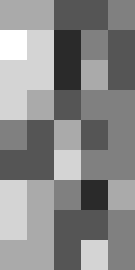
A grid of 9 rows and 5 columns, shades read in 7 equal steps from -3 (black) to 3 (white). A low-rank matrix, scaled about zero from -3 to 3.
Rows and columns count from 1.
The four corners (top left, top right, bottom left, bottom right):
1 0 1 0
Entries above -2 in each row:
5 4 4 5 5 5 4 5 5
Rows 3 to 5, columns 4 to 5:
1 -1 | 0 0 | -1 0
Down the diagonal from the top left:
1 2 -2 0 0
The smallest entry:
-2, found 3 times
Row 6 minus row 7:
-3 -2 2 2 -1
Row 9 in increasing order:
-1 0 1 1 2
